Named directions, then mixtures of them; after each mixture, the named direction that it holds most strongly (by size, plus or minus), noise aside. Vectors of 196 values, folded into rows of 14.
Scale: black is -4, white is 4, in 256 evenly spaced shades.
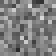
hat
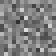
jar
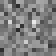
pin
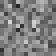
pin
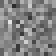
hat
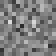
pin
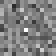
jar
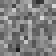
hat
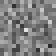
jar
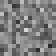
jar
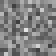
jar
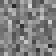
hat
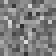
hat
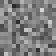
jar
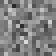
hat
